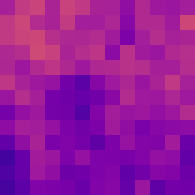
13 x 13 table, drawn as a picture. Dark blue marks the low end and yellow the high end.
The top left is the ninth with the highest average. On average the colour sits 30% of the way up the scale. Values rise toward the top.
